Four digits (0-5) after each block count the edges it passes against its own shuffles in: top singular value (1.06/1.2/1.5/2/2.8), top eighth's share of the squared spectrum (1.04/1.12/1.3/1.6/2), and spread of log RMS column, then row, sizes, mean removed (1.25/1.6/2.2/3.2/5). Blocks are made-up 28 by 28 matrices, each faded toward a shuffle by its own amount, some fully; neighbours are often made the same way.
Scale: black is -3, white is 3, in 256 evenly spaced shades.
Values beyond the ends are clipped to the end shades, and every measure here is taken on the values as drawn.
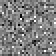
0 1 0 0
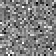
0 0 0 0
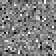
0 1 0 0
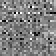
3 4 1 3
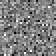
0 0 0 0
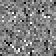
0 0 0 1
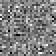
2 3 1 2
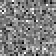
2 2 0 1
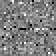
2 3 0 1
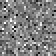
1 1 0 0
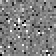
0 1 0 0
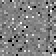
1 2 0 0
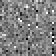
2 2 1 0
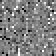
0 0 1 0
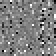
1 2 2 0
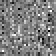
1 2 2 0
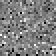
0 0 0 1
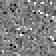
0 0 0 0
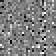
1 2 2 0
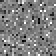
0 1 0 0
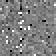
2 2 1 0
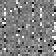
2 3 2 0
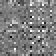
3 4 2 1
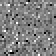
0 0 1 0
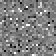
1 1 0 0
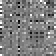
3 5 2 2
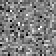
0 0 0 0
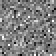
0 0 0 0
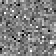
1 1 0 0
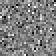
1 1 0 0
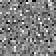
1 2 0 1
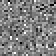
2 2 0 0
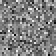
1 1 0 0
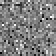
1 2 0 0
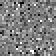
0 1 0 1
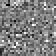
2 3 1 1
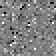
0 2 1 0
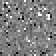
1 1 1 0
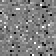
0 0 0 0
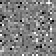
1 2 1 1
